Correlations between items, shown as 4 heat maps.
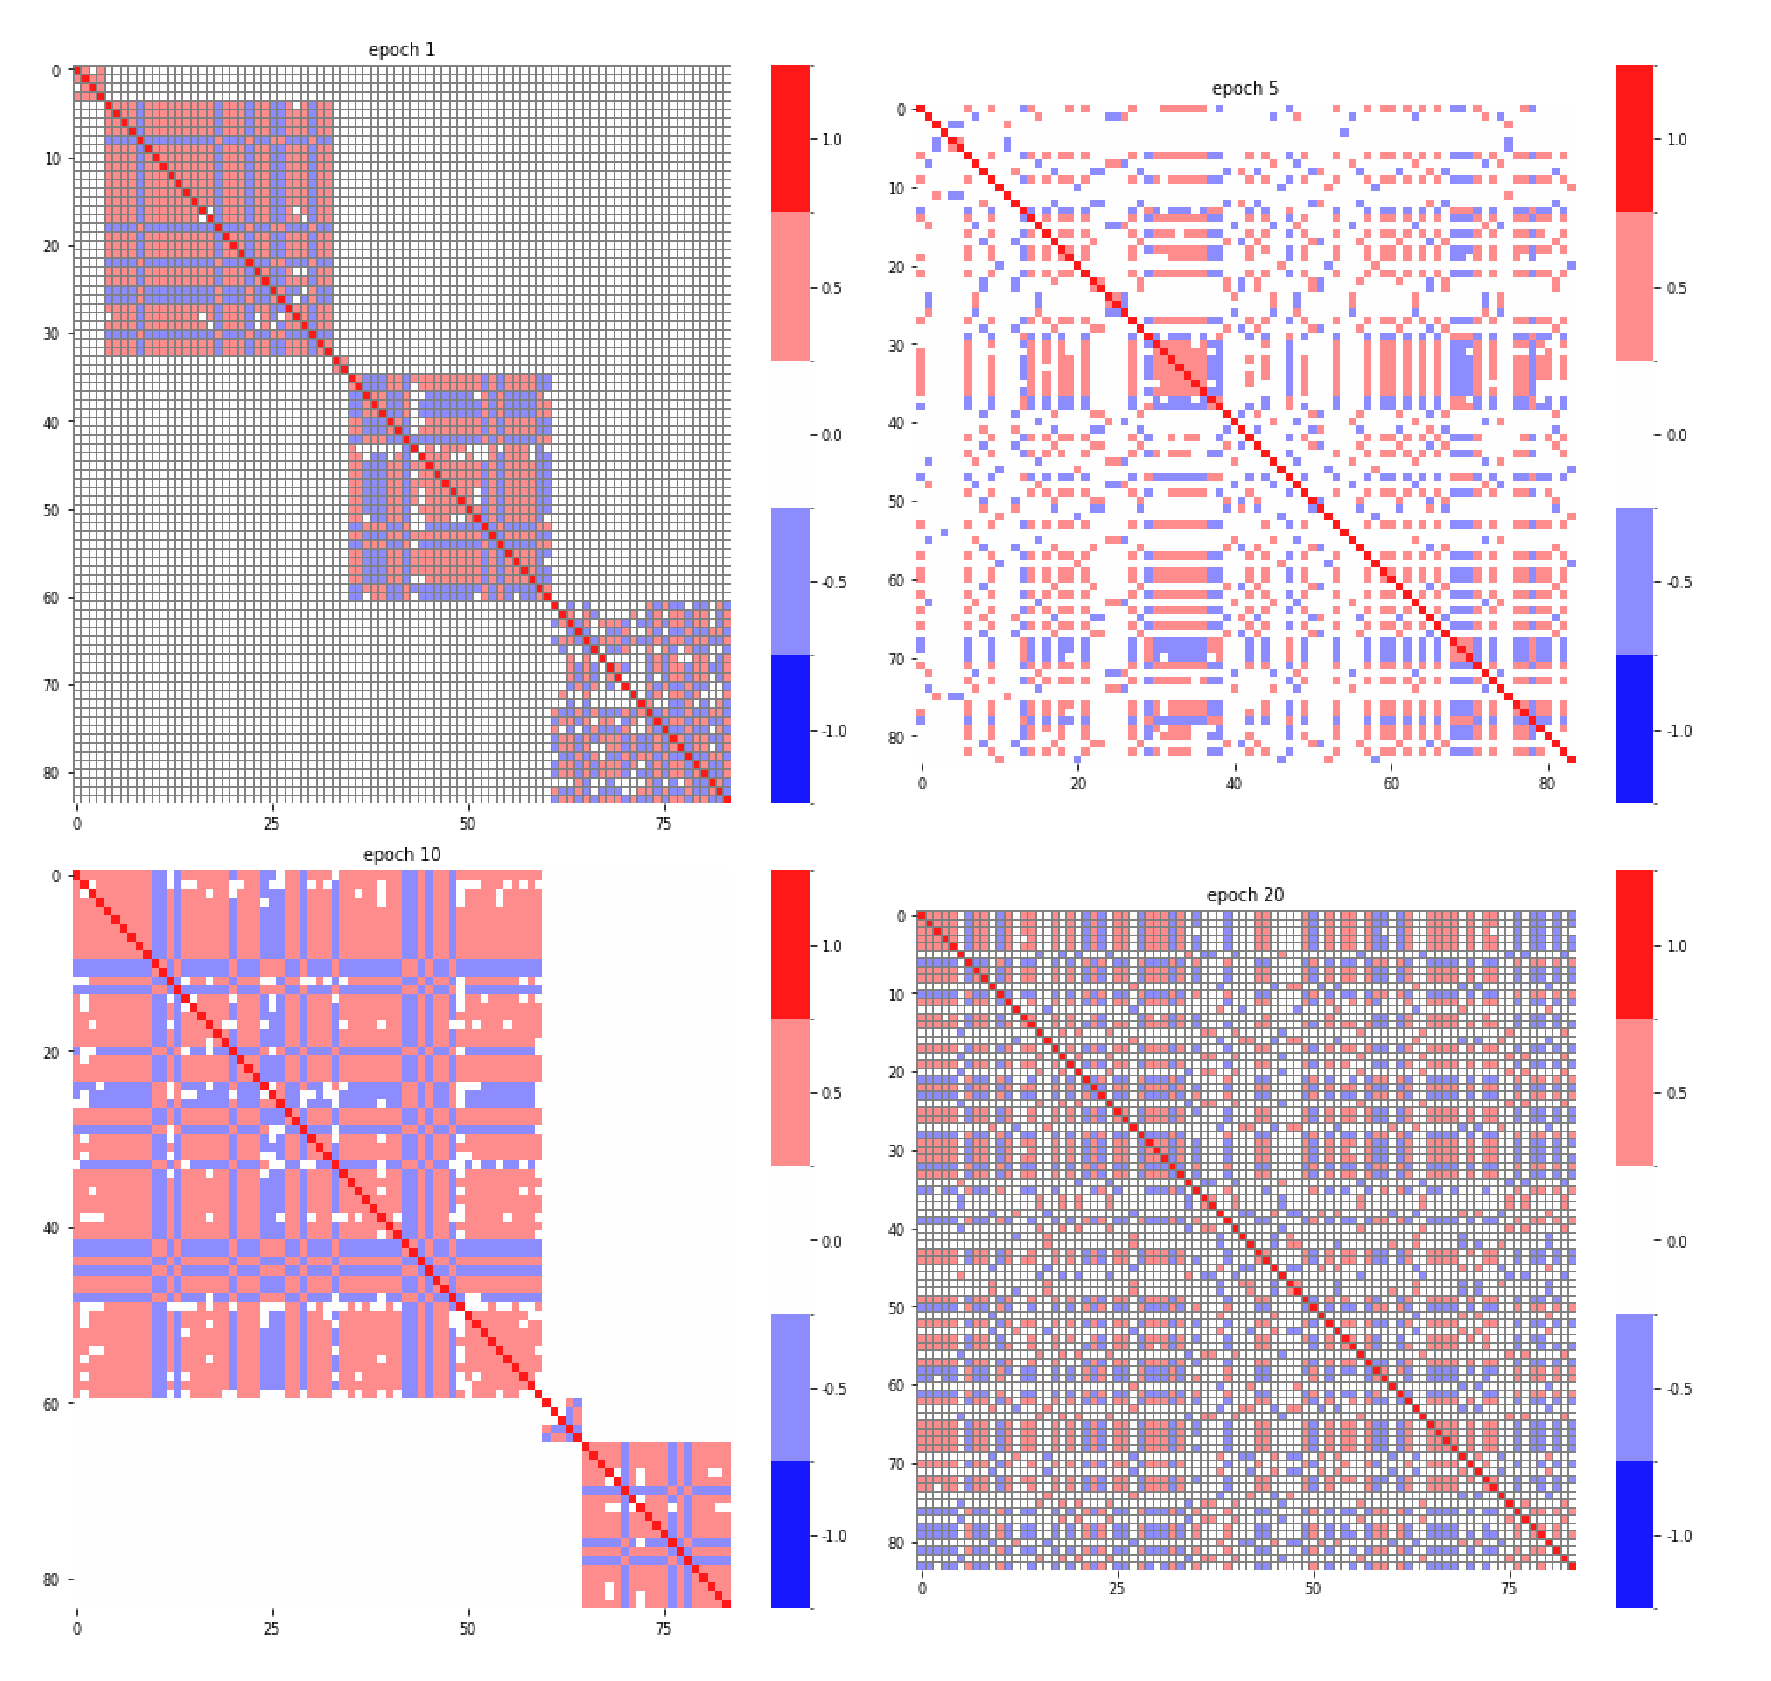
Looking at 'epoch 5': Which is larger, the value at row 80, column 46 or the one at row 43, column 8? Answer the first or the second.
the first
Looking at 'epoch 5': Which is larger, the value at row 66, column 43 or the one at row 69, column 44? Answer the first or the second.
the first
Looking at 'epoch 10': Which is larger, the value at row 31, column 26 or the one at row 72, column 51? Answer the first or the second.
the second
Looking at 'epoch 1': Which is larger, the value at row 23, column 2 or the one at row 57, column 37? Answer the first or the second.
the first
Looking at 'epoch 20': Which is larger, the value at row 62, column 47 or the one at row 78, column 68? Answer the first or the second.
the first
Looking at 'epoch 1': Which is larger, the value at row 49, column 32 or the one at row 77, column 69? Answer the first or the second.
the second
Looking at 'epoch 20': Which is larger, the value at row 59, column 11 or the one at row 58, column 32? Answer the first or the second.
the second
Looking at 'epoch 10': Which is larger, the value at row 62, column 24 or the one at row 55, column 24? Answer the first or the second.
the first
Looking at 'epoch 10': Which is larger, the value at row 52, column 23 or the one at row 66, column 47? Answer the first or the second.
the first
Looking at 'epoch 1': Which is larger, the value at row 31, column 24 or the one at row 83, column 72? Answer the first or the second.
the first
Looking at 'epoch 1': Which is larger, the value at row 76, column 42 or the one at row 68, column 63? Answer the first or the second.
the second
